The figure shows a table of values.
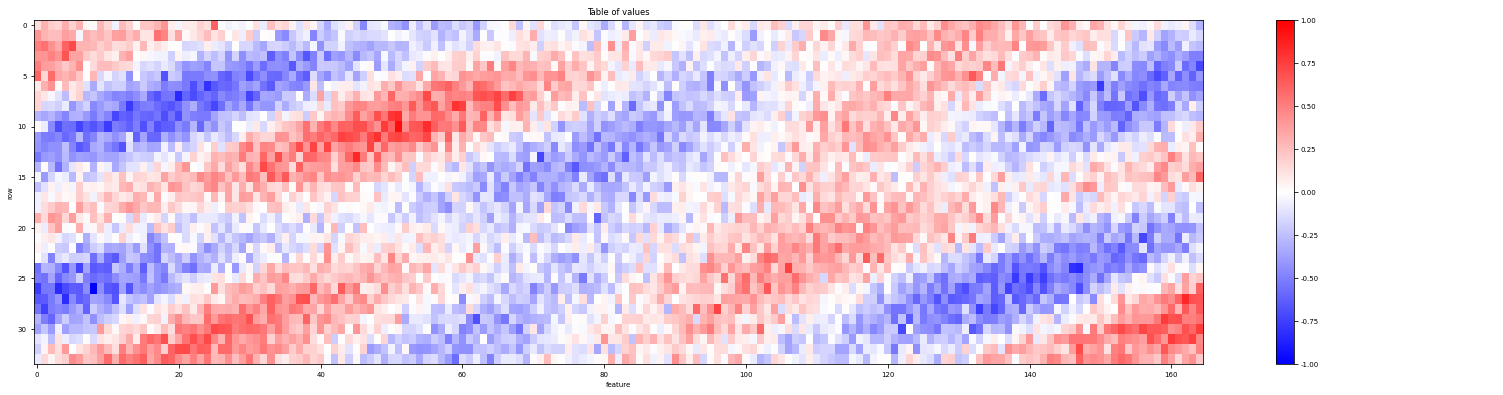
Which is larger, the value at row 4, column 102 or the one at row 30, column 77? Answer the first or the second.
the second
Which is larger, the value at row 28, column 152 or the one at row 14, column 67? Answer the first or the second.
the first
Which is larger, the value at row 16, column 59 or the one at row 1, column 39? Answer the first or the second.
the first
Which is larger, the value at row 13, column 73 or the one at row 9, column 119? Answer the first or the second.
the second
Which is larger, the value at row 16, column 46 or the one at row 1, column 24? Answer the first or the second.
the second
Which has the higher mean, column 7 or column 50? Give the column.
50
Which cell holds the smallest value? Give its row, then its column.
26, 8
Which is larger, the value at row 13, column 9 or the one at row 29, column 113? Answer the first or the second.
the second
